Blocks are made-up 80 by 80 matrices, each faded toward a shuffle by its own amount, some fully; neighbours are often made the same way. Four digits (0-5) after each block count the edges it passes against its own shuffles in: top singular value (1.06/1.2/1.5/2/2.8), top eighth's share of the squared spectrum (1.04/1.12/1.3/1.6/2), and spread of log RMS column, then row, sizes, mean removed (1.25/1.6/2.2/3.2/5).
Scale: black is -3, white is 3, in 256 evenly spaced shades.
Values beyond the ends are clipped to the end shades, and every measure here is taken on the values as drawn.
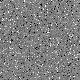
0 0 0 0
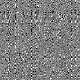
4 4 3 1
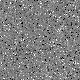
0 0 0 0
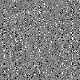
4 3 2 1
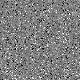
3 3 2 0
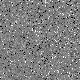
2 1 0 0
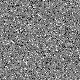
0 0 0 0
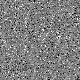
0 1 0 0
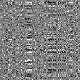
5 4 3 3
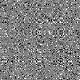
4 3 2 2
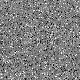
2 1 0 0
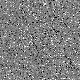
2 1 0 0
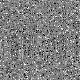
3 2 1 1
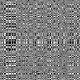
5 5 4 4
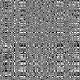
5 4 3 3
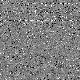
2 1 0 2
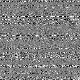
2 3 0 4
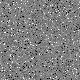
0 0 0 0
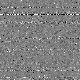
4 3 0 3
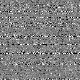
2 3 0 4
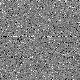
2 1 0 1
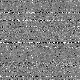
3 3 0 3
